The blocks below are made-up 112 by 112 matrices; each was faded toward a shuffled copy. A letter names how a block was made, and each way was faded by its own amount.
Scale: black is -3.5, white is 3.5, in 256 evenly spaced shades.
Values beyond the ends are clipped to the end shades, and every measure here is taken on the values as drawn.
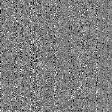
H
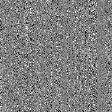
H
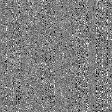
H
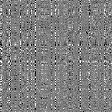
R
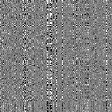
R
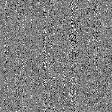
H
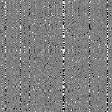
R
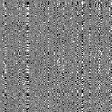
R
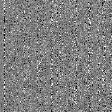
H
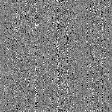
H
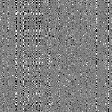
R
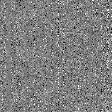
H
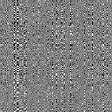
R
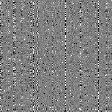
R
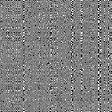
R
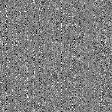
H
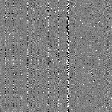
R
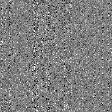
H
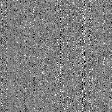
H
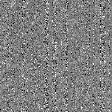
H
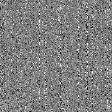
H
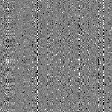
R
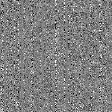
H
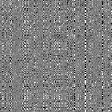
R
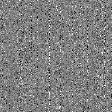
H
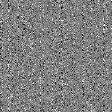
H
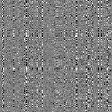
R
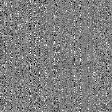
H
